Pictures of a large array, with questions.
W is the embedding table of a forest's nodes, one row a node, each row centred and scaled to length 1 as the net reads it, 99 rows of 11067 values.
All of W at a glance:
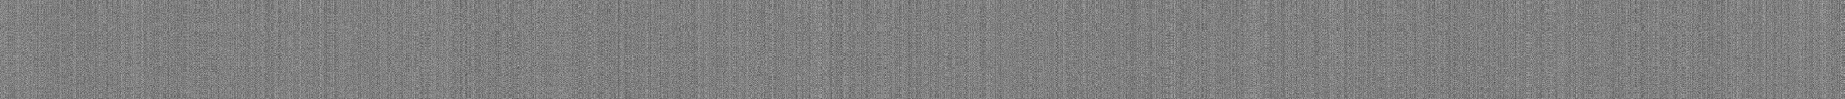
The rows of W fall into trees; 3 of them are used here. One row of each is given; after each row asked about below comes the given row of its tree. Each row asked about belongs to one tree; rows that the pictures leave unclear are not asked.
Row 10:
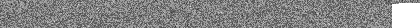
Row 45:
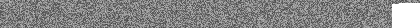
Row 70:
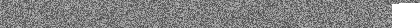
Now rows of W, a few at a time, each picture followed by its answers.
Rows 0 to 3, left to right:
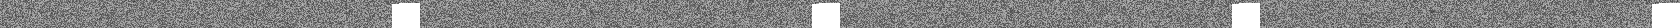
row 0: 70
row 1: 10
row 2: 10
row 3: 10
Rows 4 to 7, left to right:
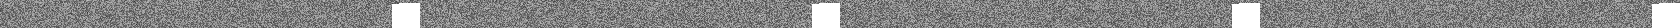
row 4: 70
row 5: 70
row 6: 70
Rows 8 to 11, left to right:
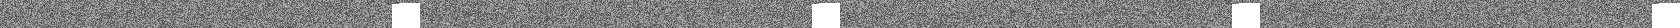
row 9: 45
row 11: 45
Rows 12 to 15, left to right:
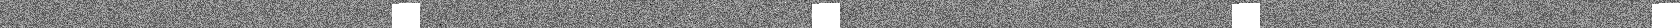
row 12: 45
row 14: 70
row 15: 10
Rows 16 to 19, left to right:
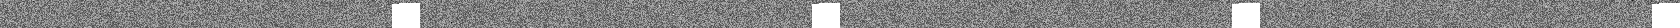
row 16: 70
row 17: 45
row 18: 10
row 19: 70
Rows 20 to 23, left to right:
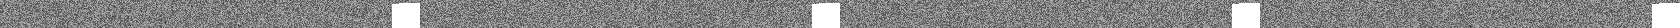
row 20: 45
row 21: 10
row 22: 45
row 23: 70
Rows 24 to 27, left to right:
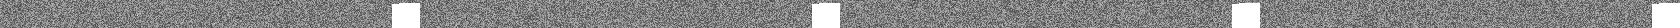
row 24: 70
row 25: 70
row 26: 10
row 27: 70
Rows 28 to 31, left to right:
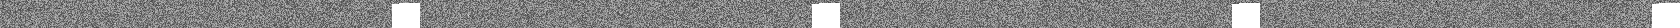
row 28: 70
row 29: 70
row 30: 70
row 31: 10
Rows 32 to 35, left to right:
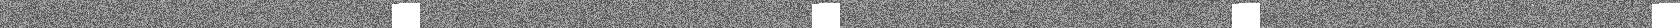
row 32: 45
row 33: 45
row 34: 10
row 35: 10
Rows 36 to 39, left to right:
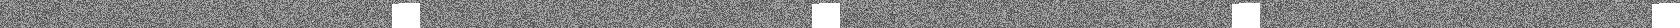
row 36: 45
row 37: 70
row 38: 10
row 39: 70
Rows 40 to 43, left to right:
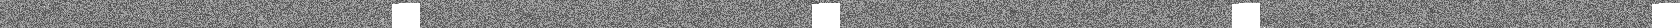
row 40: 45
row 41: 70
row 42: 10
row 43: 10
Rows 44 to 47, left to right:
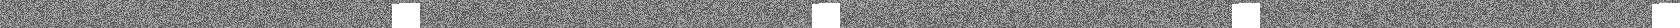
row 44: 70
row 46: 10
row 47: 70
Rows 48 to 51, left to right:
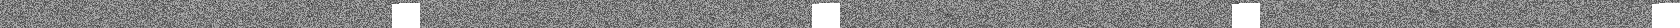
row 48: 70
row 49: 10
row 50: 70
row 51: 10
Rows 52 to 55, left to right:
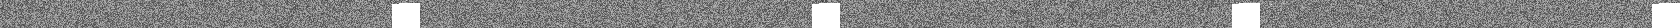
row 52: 70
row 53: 45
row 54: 10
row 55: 45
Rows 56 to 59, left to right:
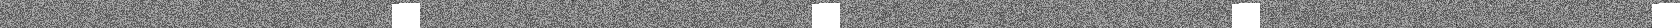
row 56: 70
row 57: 70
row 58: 45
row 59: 45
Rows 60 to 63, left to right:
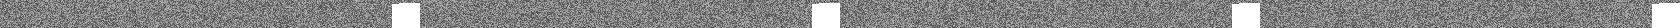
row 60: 70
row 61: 10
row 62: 70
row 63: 70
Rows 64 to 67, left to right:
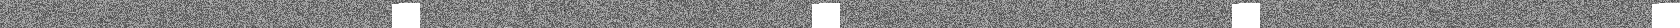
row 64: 45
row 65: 70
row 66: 45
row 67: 10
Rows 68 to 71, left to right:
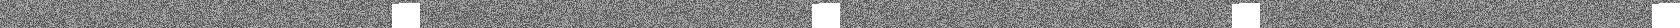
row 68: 10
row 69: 45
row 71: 45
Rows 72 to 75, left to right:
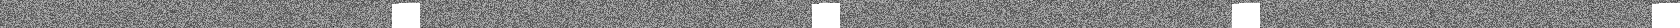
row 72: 10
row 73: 70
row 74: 10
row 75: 10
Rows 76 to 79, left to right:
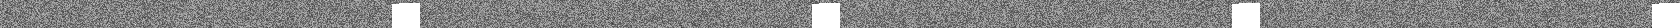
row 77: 70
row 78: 10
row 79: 70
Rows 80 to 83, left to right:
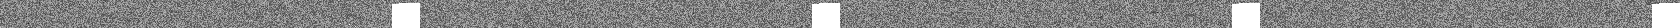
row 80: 10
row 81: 70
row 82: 10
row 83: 70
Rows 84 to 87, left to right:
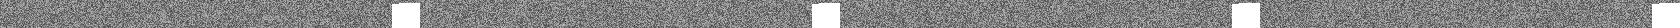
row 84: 10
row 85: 45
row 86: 10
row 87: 70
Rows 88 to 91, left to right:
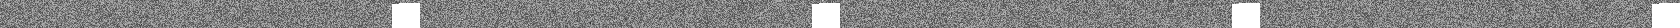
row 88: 70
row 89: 70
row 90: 10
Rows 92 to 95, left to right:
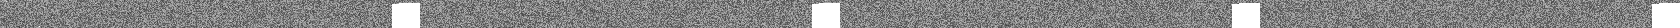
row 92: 10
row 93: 10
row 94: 70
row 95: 70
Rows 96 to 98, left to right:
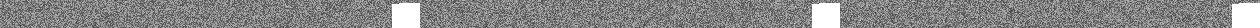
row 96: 70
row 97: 70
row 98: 10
